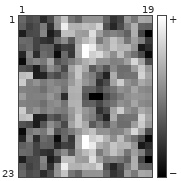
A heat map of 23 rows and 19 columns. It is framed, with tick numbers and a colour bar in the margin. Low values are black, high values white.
Histogram: bell-shaped. Mirror symmetry: top to bottom. Stripes: none.
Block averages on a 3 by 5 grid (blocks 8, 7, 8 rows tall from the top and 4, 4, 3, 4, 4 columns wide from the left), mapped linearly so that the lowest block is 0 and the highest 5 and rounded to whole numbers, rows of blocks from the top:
01532 | 22313 | 01532
